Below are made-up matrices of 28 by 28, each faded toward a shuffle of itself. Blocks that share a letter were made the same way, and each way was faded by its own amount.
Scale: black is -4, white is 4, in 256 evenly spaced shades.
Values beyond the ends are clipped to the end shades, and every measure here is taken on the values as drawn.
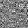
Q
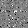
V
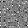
Q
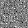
Q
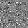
Q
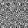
Q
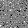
V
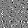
Q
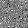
V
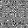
Q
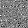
V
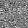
Q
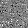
V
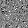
V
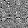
Q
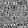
Q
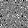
V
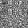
Q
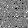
V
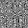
Q
